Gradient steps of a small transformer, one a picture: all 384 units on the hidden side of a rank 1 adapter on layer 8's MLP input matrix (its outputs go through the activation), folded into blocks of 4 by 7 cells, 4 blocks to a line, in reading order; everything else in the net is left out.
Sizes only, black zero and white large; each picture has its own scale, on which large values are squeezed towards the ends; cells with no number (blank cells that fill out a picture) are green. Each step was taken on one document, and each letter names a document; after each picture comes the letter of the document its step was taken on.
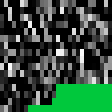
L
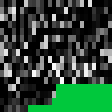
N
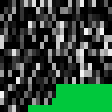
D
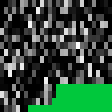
D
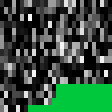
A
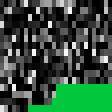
A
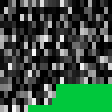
A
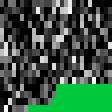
A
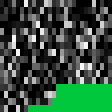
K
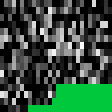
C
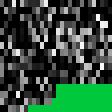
C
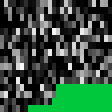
C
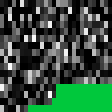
L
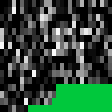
D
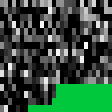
L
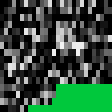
D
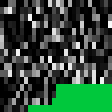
N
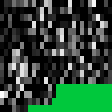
C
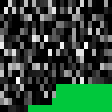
C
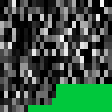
A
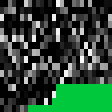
N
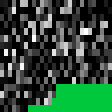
D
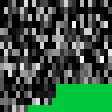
D
